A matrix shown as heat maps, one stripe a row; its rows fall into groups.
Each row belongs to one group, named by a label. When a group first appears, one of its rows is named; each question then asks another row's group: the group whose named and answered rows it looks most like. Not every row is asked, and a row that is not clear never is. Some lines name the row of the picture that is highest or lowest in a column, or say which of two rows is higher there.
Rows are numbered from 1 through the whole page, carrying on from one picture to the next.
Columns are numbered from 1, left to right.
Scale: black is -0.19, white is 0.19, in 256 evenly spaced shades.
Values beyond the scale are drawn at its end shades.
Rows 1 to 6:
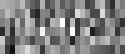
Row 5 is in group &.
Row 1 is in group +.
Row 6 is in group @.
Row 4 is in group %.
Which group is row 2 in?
+
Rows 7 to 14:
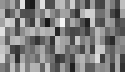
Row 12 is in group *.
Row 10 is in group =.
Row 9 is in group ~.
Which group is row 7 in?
~
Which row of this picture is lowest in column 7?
7
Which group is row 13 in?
=
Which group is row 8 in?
&
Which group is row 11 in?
+
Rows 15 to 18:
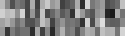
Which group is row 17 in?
*
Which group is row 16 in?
+
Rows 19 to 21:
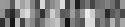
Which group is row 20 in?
@
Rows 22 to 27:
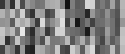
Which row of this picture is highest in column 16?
27
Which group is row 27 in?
~
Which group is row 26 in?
&
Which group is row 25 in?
~
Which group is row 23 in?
~
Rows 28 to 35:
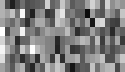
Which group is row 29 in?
~
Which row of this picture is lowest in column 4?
32
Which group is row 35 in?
&
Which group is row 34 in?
*
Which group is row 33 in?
=
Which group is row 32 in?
=
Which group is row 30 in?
*
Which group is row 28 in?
&
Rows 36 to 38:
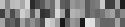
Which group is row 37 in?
~
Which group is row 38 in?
@
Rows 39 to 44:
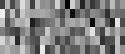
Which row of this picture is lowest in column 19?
41
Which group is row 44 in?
+
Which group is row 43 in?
=
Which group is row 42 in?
&
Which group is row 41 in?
+
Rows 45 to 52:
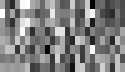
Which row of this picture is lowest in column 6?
50
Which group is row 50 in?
~
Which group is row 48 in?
~
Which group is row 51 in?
*
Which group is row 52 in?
+
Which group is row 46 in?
@
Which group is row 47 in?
@
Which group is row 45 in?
@
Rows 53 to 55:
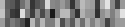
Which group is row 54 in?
&
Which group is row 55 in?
*
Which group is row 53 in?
&
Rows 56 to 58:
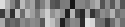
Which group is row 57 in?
%
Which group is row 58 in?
@
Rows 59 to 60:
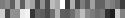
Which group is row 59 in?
%
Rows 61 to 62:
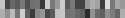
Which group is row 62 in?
~
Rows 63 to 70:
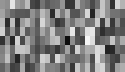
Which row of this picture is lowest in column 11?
64
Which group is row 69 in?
*
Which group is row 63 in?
+
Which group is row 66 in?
@
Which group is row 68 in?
+
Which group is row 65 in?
=
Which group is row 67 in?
%
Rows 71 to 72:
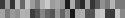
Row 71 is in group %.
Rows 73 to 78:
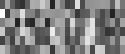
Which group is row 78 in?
*
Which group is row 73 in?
*
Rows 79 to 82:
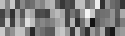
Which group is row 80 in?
%
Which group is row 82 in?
+
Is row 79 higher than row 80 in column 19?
No
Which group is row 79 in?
=
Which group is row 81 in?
%
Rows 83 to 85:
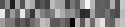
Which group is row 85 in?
*
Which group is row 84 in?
~
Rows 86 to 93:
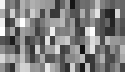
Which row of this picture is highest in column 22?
90
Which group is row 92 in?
+
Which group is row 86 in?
=
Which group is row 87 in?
=
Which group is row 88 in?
@
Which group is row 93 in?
@
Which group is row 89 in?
@
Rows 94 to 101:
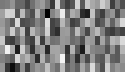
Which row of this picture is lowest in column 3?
101
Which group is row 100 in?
%
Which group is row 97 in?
=
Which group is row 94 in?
*
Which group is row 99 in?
~
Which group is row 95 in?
~
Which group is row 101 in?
&
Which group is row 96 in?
&
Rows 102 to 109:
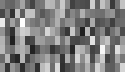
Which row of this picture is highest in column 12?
109
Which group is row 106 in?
&
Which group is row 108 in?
*
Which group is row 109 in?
*
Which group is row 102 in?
&
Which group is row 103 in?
%
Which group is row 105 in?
@
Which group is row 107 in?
+
